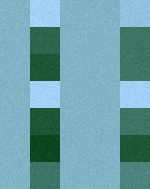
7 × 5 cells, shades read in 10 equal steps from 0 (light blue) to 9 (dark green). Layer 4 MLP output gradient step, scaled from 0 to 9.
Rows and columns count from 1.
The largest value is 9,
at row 6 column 2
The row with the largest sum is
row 6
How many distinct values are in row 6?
3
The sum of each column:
14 38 14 14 32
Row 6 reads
2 9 2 2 8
